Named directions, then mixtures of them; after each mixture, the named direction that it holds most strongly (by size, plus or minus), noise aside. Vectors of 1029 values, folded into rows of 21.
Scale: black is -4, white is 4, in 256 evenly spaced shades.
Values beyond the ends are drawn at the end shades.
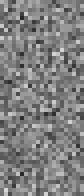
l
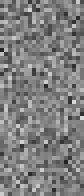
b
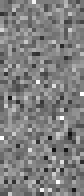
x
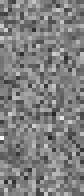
l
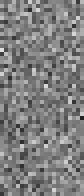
b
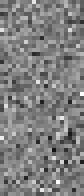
x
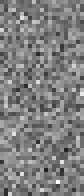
l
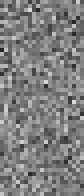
b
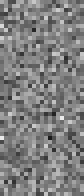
l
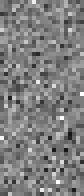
x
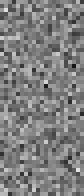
b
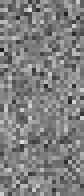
b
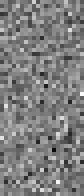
x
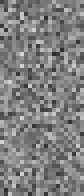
l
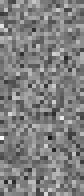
l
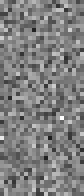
l
